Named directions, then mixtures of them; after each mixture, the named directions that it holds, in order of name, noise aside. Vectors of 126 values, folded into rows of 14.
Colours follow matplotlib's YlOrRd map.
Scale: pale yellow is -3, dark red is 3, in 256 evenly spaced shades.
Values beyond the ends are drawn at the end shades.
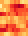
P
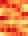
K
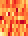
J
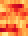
K, P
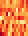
J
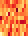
J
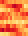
K, P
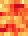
P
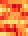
K, P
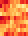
K, P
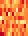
J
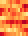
K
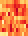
J, P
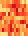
J, P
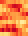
K, P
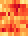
J, P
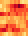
P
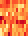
J, P
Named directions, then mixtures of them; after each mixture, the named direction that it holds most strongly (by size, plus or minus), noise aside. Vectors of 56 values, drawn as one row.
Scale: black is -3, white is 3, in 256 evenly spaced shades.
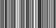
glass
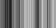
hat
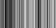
hat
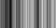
hat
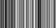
glass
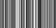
glass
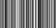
glass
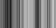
hat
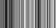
hat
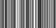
glass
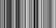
glass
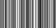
glass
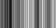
hat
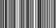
glass
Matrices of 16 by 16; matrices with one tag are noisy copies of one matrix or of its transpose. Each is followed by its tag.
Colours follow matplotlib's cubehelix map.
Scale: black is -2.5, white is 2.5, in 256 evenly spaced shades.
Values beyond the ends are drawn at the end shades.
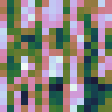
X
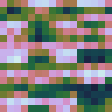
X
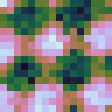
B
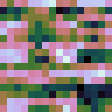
X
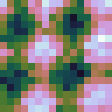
B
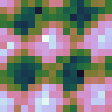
B
